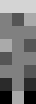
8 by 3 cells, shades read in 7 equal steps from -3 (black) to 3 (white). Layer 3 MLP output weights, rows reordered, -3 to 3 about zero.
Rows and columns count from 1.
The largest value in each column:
2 2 2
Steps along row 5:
up same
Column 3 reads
2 1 0 -1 0 -1 -2 -3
